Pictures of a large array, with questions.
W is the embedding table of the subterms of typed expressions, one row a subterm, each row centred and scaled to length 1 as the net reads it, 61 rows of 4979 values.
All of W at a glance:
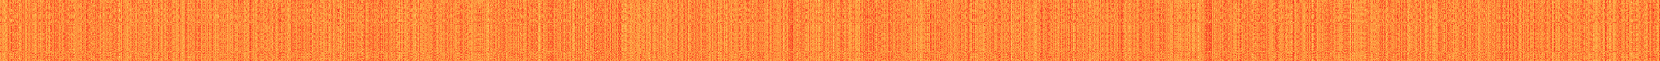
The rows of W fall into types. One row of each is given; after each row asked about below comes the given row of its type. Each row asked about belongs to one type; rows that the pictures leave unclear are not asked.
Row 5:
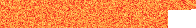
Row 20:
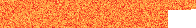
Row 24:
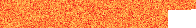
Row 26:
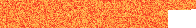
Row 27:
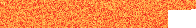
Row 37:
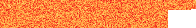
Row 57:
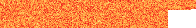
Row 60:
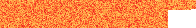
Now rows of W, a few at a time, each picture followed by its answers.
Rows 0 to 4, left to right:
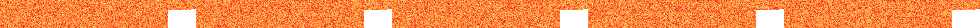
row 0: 27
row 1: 60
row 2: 60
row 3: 57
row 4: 26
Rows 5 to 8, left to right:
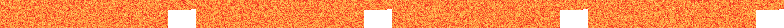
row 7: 20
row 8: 26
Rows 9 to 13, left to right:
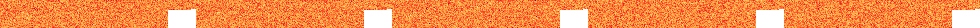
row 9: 37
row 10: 57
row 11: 26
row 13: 20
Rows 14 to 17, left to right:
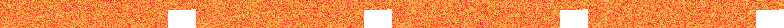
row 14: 37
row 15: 37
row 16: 24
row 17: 5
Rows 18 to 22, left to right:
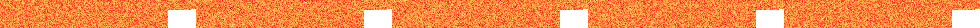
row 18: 5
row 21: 20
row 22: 37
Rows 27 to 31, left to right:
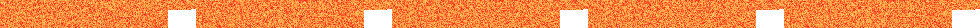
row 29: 5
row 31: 26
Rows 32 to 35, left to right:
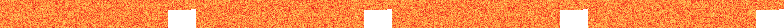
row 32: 20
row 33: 60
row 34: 60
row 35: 26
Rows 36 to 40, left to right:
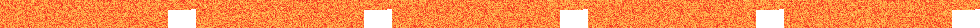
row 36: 5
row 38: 60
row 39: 60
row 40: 26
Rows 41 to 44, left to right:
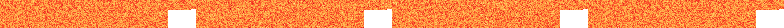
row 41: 5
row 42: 20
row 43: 27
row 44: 5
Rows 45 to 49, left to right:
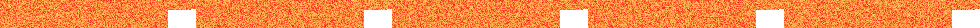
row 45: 37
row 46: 60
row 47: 5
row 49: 27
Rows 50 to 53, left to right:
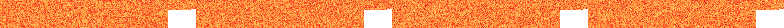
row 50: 26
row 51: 37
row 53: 26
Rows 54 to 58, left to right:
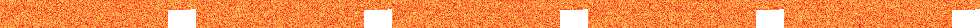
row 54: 60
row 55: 20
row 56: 57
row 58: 27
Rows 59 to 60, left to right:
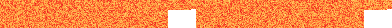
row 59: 5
